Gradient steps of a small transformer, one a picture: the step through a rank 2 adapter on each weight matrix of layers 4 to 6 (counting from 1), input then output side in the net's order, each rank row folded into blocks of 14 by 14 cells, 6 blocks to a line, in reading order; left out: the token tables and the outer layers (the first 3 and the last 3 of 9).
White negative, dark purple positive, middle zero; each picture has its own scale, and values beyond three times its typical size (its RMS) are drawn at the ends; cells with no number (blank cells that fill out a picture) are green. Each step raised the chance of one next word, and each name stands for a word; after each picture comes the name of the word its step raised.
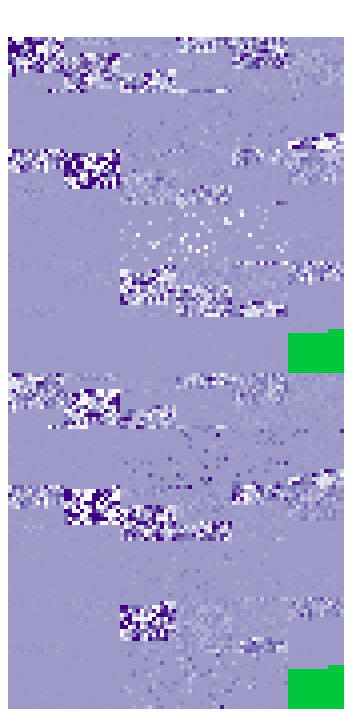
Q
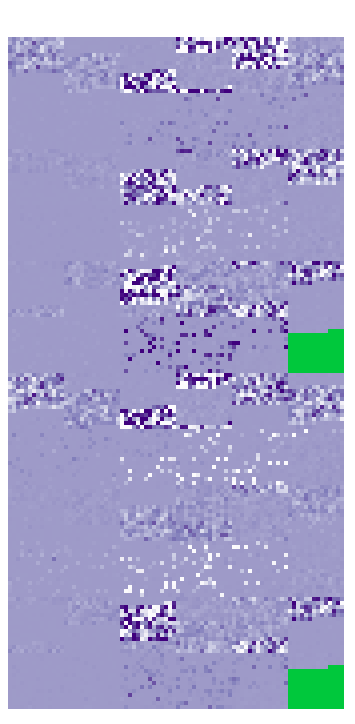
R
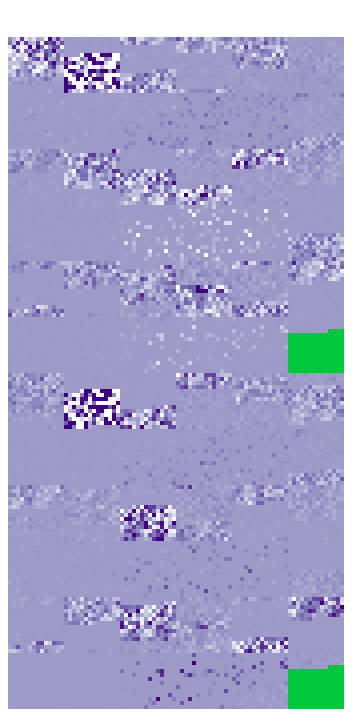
Q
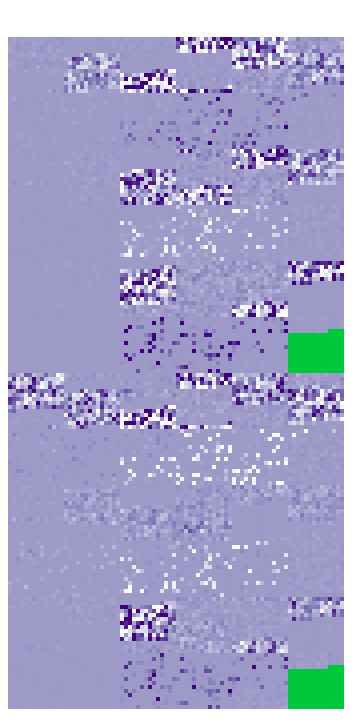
R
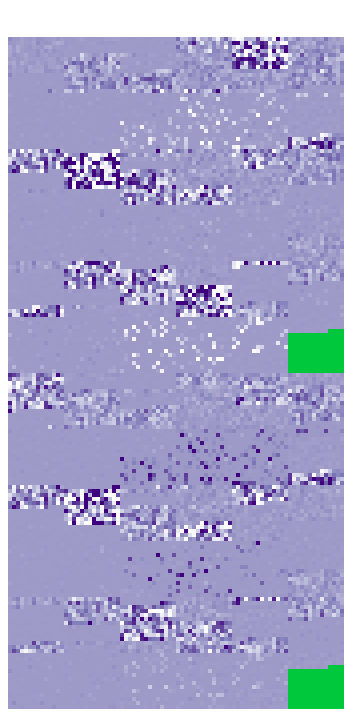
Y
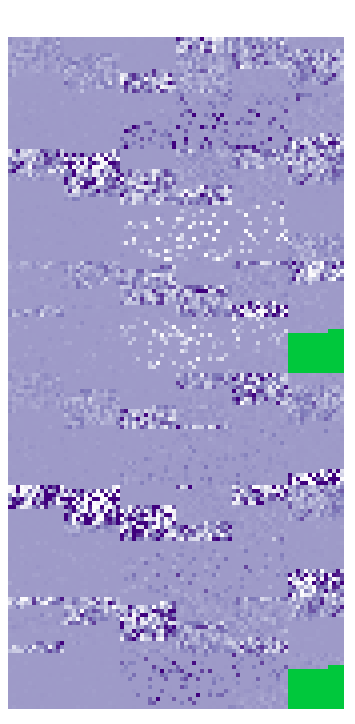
Q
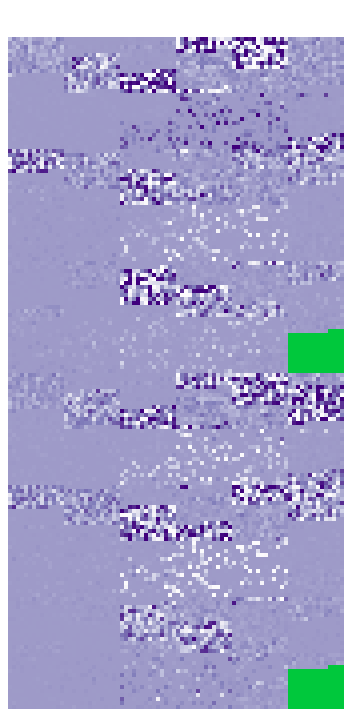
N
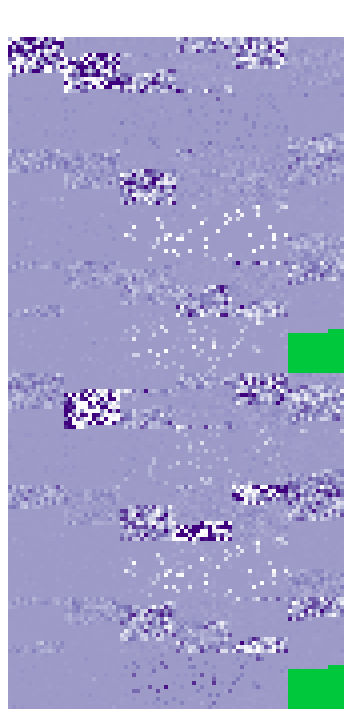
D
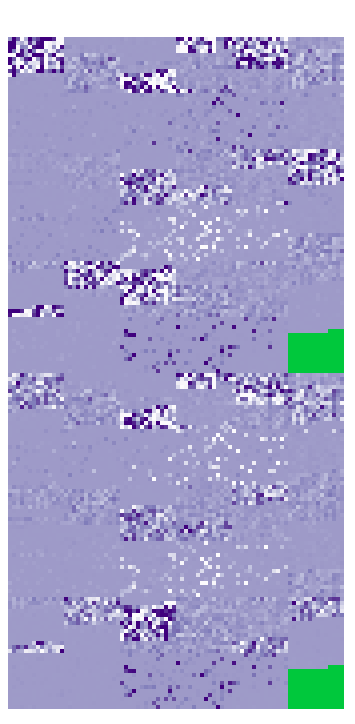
R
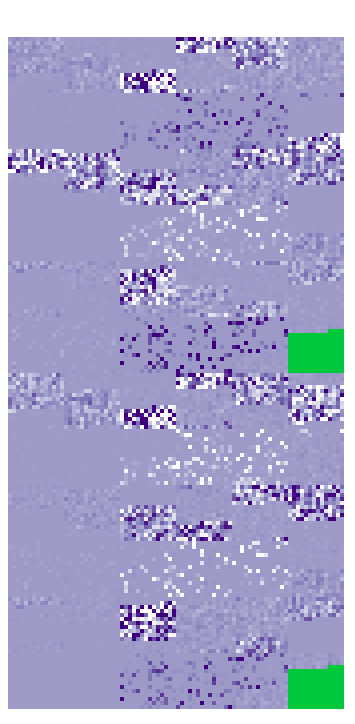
R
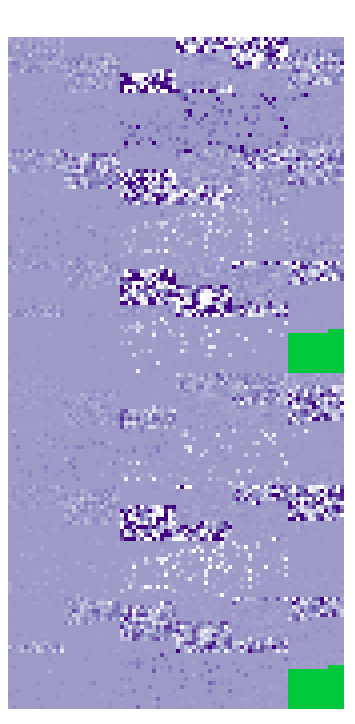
N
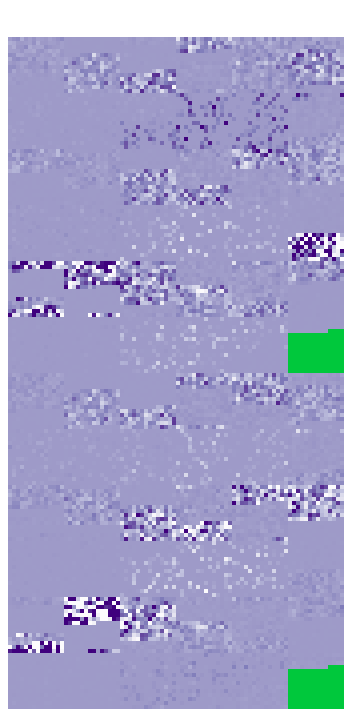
N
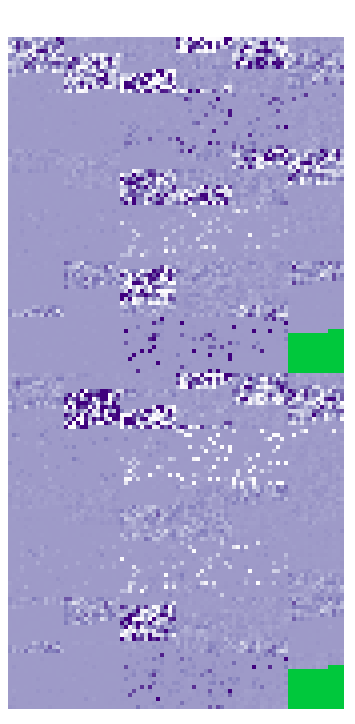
R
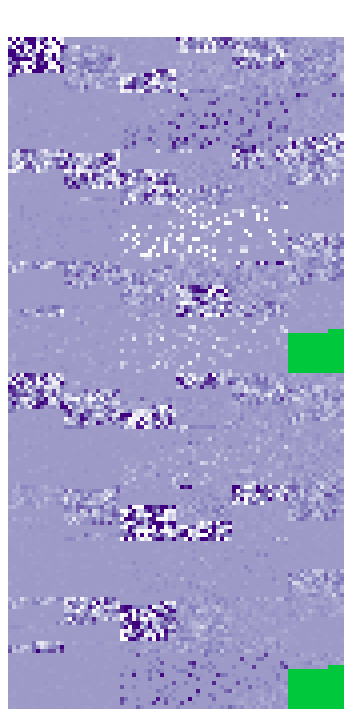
Q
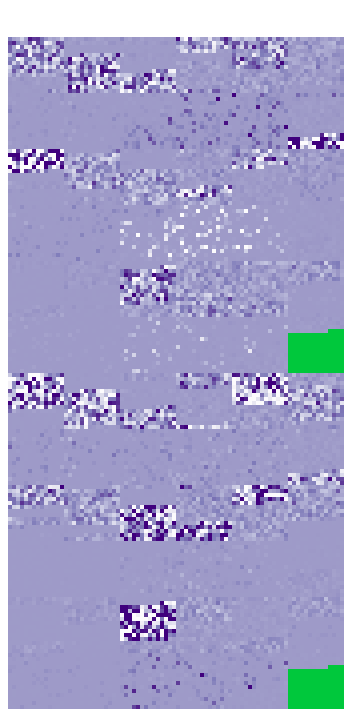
Q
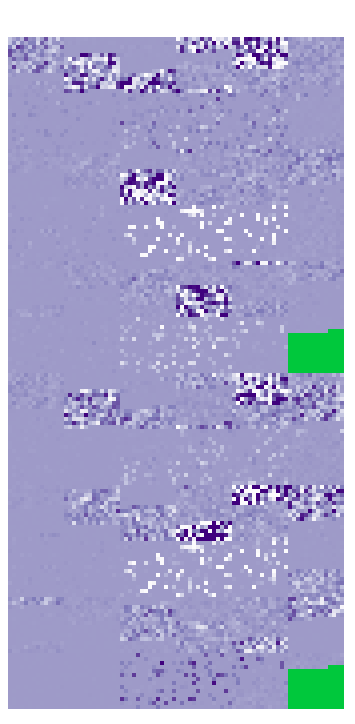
D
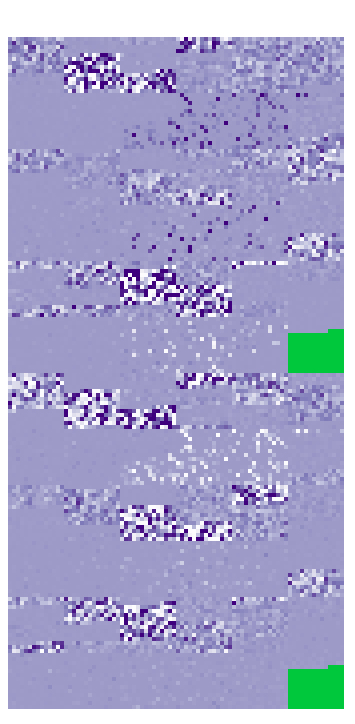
N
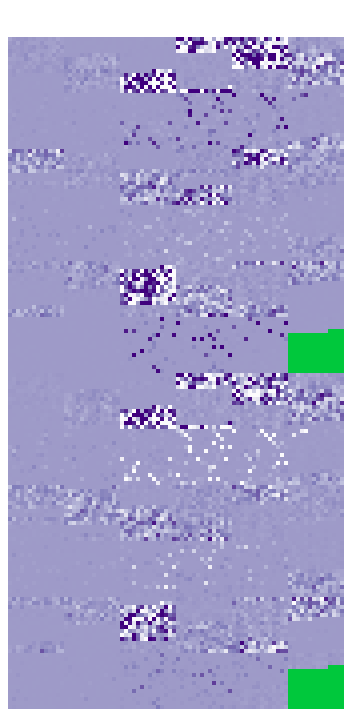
R
